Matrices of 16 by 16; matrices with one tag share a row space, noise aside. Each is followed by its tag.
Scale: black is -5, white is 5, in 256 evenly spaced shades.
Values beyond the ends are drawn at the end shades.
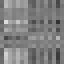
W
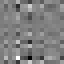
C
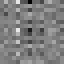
C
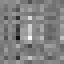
C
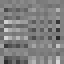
W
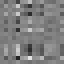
C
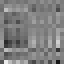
W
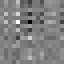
C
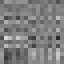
W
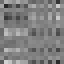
W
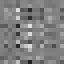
C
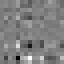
C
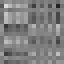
W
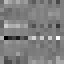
W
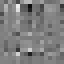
C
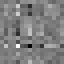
C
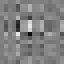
C
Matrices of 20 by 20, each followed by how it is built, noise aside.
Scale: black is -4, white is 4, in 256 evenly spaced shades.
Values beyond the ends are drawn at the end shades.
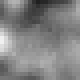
smooth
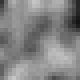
smooth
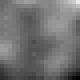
smooth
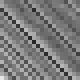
Toeplitz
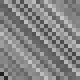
Toeplitz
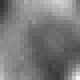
smooth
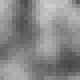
smooth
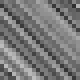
Toeplitz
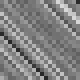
Toeplitz
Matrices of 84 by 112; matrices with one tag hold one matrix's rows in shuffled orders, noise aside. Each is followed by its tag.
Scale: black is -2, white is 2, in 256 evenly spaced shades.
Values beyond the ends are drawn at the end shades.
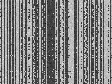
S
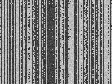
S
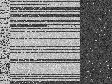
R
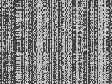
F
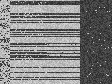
R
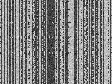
S
